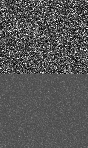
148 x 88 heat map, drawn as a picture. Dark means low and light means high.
Slope: none. Mirror symmetry: none. Histogram: skewed, a long tail of high values. Seam: horizontal, 50% of the way down, the bottom part calmer. Grain: fine.
